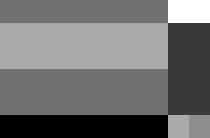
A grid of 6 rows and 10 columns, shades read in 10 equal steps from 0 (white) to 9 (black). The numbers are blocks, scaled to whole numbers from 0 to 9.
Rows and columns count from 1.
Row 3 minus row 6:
-6 -6 -6 -6 -6 -6 -6 -6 4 3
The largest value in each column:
9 9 9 9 9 9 9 9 7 7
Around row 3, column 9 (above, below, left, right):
7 7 3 7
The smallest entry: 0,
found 2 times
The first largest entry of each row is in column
1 9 9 9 9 1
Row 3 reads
3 3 3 3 3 3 3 3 7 7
